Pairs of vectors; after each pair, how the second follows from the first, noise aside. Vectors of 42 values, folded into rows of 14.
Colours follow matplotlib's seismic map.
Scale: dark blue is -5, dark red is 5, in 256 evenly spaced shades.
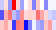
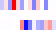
partly zeroed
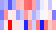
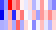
shuffled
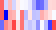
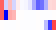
partly zeroed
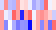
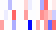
partly zeroed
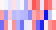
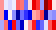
scaled up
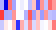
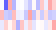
shrunk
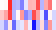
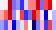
scaled up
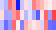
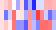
shuffled
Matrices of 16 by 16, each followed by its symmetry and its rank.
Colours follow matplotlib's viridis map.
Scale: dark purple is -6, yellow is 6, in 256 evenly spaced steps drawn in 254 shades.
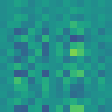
neither, rank two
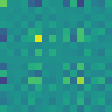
symmetric, rank two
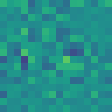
neither, rank three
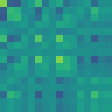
symmetric, rank two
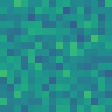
neither, full rank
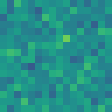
neither, full rank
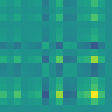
symmetric, rank one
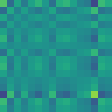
symmetric, rank one
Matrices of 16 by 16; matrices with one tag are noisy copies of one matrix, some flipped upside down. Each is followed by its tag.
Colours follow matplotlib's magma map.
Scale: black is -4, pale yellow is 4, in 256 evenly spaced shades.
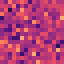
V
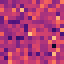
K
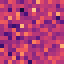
V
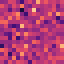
V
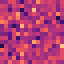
V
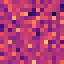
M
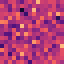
V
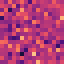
V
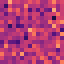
K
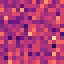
K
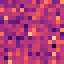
K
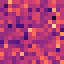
K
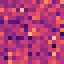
K
